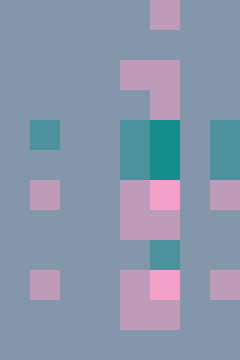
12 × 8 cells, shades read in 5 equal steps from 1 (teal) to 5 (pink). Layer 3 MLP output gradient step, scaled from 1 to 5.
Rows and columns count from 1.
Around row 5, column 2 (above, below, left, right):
3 3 3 3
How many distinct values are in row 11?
2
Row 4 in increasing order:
3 3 3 3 3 3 3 4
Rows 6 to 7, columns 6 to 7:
1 3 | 5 3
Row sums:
25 24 26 25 19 20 29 26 23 29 26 24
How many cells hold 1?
2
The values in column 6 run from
1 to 5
